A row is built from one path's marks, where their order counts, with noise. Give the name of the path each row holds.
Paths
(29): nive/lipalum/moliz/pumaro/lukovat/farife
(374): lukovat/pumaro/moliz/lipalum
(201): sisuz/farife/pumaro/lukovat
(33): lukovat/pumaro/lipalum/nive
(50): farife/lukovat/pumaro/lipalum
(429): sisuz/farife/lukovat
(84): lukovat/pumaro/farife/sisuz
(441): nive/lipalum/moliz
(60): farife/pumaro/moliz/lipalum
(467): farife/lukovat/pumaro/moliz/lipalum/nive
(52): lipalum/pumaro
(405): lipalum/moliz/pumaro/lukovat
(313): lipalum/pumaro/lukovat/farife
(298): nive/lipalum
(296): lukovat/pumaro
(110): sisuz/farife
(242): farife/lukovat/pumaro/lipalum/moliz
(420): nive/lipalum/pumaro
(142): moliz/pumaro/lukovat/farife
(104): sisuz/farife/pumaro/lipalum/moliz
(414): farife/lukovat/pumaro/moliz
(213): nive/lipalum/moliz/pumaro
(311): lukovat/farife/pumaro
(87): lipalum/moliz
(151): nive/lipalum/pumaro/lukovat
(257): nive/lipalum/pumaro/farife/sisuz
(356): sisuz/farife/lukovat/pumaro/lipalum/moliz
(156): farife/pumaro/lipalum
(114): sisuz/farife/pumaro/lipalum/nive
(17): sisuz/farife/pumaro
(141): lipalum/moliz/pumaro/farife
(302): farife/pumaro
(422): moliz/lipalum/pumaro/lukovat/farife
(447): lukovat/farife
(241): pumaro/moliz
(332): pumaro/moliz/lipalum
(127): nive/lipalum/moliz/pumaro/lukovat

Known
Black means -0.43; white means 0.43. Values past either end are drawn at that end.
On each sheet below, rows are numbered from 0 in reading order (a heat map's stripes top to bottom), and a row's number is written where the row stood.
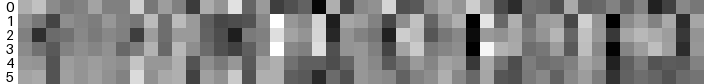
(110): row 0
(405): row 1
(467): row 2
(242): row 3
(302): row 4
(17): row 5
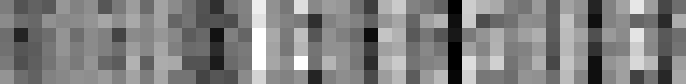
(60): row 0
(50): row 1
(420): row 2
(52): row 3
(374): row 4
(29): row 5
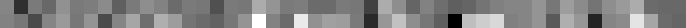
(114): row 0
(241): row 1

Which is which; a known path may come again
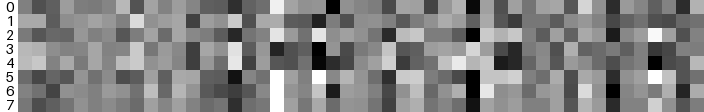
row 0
(151)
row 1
(17)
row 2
(60)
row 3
(110)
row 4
(429)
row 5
(332)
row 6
(405)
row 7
(52)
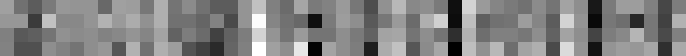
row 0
(141)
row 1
(296)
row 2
(156)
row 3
(127)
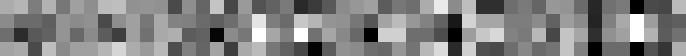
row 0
(447)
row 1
(104)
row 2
(213)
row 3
(311)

